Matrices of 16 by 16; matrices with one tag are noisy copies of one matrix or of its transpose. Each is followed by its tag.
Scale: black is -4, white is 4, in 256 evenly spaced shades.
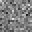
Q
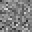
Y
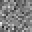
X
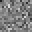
Y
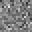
Y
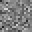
Y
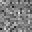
Q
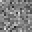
Q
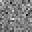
Q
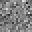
X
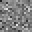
Y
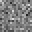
Q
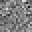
X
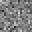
Q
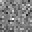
Q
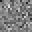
Y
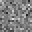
Q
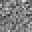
X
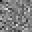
Y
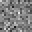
Q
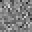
Y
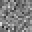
X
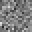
X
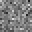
Q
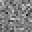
Q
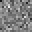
Y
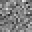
X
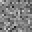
Q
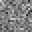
Q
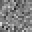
X
